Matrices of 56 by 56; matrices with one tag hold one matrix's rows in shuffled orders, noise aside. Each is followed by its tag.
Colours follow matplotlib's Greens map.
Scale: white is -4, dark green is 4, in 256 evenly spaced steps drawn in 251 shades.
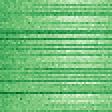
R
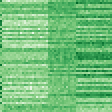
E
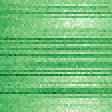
R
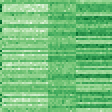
E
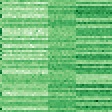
E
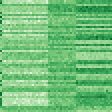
E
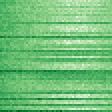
R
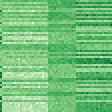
E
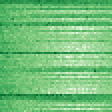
R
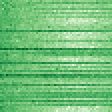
R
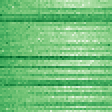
R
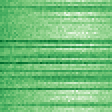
R
